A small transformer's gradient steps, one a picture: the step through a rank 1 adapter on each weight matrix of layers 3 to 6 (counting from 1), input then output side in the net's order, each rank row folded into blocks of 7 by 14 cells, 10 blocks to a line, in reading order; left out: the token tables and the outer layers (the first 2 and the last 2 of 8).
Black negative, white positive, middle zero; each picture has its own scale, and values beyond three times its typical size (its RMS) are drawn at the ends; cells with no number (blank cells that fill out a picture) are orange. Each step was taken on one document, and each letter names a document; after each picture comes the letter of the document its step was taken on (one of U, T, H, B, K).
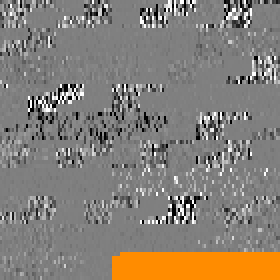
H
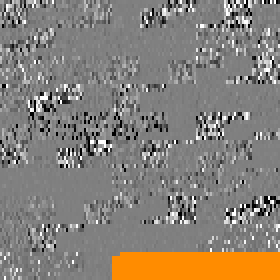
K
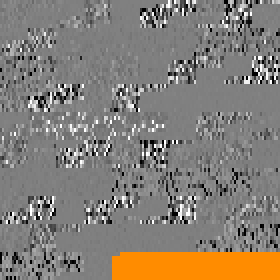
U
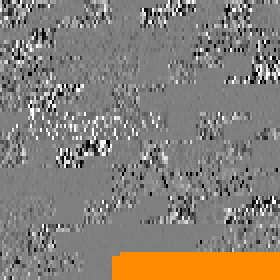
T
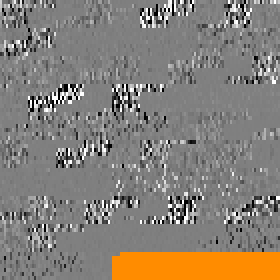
H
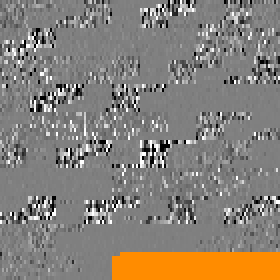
T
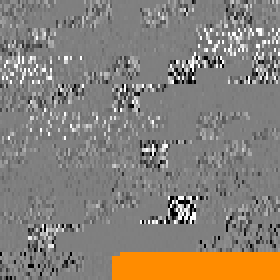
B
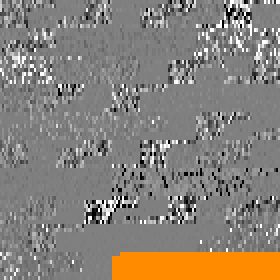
T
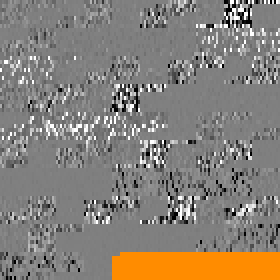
U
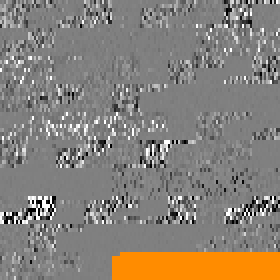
U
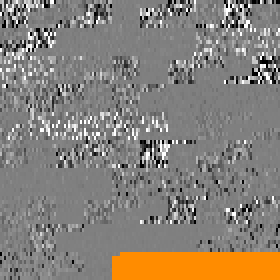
K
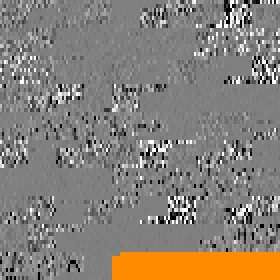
U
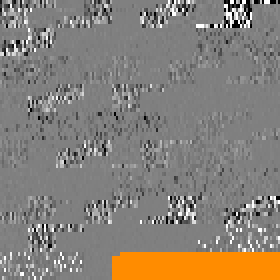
H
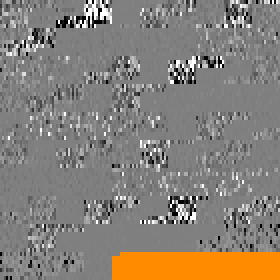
B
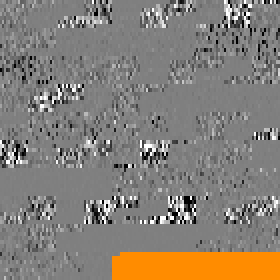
T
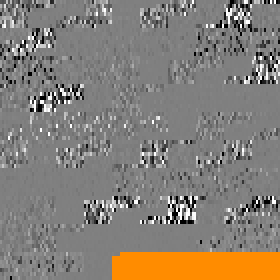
T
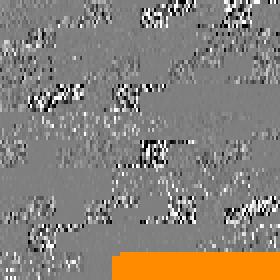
U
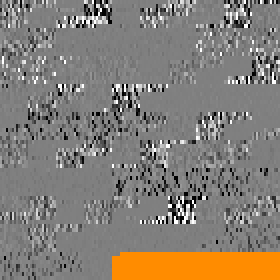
H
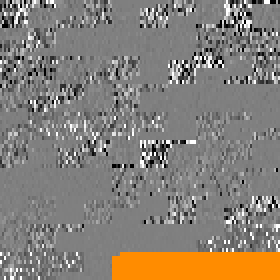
K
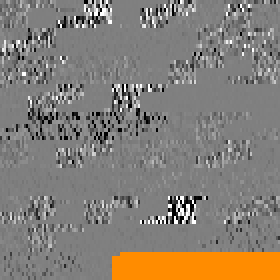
H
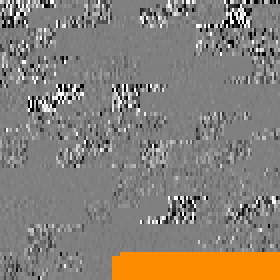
H
